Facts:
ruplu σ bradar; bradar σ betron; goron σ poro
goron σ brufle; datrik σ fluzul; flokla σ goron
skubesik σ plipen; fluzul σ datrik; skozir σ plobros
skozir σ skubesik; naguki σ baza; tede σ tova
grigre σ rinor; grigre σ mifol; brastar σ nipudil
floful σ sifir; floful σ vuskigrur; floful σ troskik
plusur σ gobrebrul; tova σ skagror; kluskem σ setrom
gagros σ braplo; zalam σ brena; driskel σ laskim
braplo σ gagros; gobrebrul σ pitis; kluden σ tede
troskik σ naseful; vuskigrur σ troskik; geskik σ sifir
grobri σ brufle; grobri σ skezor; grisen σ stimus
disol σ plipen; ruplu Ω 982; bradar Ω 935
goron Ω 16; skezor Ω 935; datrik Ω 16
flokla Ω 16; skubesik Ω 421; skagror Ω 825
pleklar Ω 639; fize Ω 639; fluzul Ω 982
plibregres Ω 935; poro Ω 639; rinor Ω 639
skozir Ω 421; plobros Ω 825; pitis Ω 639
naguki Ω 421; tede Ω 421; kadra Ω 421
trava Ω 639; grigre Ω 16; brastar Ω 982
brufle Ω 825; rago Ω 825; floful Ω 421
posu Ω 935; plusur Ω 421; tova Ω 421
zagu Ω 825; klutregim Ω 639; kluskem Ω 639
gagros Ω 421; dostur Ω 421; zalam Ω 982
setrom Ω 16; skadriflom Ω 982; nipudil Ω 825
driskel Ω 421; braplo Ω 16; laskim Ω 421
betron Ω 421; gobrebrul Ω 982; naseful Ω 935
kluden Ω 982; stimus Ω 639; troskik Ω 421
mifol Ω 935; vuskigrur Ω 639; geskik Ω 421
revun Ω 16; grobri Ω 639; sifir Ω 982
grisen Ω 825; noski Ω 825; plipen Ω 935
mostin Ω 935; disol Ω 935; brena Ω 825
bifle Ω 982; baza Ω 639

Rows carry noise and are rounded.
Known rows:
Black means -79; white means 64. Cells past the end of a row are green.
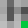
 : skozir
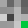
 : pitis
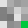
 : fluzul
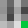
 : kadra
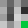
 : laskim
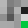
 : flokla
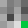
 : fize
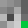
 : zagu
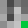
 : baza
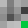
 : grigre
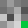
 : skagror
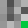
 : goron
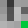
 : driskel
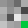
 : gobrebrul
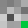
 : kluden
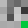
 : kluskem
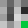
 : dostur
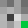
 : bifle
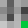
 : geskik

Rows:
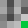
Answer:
revun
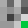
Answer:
setrom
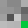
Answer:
ruplu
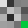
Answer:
vuskigrur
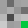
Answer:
bradar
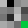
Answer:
troskik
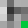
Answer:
skubesik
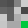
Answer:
tova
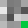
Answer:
disol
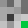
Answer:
skezor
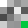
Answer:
datrik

